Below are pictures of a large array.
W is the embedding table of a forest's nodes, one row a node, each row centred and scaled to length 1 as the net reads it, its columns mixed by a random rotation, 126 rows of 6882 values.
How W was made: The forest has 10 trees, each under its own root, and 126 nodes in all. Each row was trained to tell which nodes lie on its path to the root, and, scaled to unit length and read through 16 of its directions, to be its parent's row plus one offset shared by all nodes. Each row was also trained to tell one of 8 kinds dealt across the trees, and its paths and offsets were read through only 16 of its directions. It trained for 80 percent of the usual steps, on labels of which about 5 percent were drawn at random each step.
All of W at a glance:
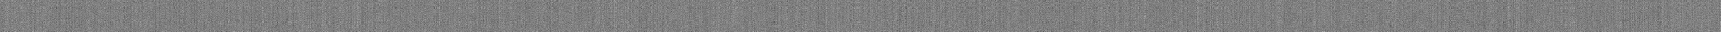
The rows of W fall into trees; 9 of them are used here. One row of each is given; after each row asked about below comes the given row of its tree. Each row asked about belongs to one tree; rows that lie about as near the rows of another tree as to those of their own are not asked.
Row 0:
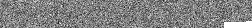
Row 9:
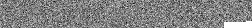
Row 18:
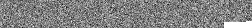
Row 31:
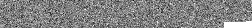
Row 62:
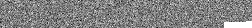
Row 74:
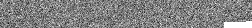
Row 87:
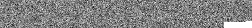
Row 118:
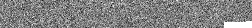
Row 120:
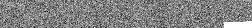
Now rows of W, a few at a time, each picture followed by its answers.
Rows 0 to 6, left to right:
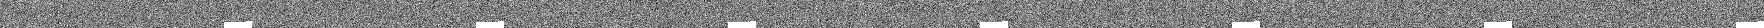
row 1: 18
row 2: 87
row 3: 87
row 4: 62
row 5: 74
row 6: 62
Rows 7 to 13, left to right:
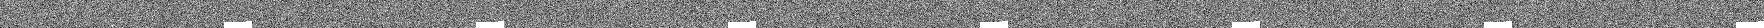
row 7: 87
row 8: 120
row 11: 120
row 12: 31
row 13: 62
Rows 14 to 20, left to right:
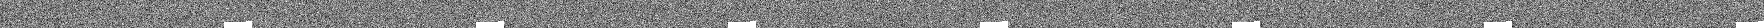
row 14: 0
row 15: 9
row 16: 18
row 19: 74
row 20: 74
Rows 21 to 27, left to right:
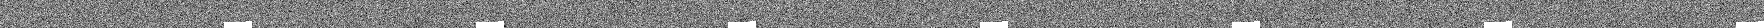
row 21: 18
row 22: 87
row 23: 62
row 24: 74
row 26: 0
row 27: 31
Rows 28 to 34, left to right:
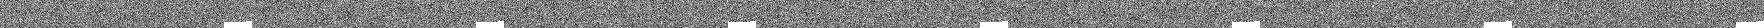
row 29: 120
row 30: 118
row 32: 120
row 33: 120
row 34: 31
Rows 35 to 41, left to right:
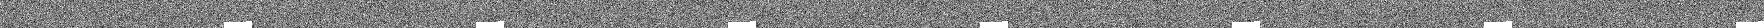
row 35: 120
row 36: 62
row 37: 9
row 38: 74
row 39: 118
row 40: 31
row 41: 18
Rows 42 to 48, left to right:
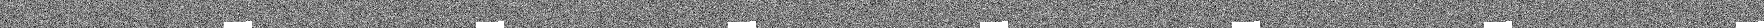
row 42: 120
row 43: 87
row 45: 62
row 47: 74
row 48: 74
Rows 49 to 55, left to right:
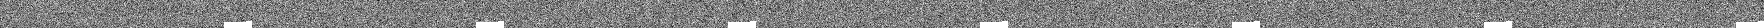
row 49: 87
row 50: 87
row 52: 31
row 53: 18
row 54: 62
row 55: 9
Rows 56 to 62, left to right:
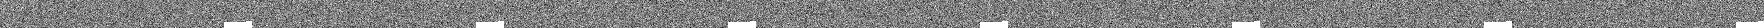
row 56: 74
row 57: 120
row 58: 118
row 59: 0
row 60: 18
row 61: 31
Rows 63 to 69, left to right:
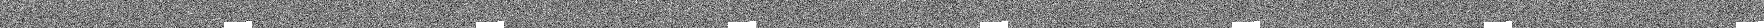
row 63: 74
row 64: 9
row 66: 9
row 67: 31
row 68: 18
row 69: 120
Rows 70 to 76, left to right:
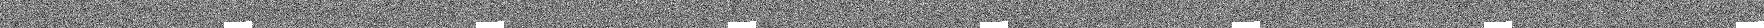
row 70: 62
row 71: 0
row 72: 31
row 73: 31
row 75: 9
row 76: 120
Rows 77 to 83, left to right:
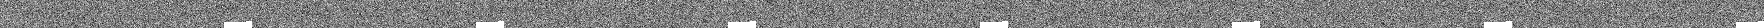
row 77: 18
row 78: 0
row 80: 18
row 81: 0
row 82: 18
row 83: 9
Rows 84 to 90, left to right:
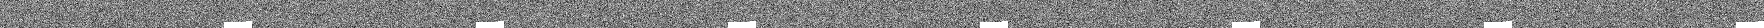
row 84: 120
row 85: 31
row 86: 120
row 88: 120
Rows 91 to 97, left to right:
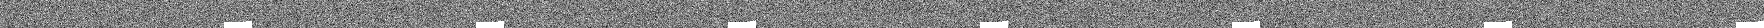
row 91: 120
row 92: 62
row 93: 31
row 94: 87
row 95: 9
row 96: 74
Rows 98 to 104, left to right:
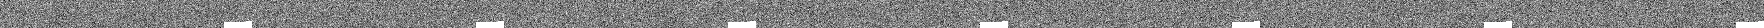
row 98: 31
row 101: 0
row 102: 9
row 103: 74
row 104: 87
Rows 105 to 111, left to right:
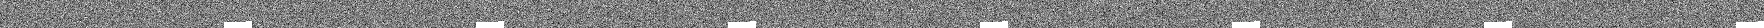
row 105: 74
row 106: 74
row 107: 31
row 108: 0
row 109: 120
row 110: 0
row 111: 31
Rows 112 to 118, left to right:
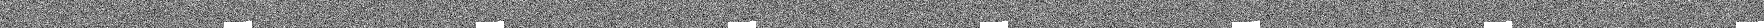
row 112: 31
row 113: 62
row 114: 62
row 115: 18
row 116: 120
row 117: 74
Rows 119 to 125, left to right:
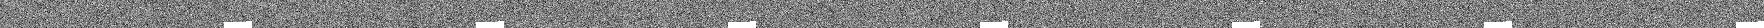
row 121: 9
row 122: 0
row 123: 0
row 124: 31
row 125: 62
